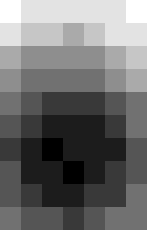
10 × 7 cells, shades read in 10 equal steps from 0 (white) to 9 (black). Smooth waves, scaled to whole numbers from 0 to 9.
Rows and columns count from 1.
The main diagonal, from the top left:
0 2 4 5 7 7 6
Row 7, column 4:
8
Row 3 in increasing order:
2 3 3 4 4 4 4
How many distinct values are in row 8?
4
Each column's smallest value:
0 1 1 1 1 1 0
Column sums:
43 54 58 60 56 49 38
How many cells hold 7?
11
